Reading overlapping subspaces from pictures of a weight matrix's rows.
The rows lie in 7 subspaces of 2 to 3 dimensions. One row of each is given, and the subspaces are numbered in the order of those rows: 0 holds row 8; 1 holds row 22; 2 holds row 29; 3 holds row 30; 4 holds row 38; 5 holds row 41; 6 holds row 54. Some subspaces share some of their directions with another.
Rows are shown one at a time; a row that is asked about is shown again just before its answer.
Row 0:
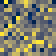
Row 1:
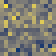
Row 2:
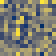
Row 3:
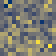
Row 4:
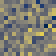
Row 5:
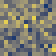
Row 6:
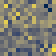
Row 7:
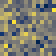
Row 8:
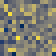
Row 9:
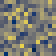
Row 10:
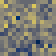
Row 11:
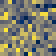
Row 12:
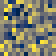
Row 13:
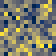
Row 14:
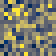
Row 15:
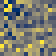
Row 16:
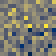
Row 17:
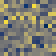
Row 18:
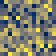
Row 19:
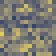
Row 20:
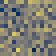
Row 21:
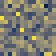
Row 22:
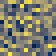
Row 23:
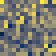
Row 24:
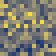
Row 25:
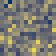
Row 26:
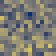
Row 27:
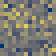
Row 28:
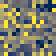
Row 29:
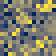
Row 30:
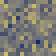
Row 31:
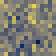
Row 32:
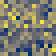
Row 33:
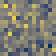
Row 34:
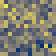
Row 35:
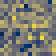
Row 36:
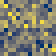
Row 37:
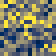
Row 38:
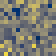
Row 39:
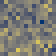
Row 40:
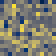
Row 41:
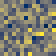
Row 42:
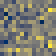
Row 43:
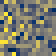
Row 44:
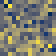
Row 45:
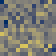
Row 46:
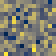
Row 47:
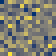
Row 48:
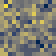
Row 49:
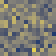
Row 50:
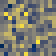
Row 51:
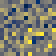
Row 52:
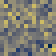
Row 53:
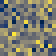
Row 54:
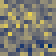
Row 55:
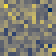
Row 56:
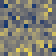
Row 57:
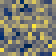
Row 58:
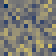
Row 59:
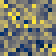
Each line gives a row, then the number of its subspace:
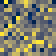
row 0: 3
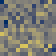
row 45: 1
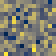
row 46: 4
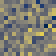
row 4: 5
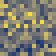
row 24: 6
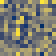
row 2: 1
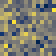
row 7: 2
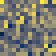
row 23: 1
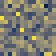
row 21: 6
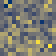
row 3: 2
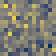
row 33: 1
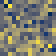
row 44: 2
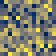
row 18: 1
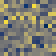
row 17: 5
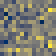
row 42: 0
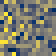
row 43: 0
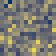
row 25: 2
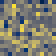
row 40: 1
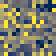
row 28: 2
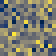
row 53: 4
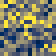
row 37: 1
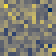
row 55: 0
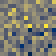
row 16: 5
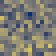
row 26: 6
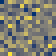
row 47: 1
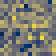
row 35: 0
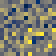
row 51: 5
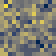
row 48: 2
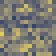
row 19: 0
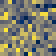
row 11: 2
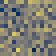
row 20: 4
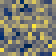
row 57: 0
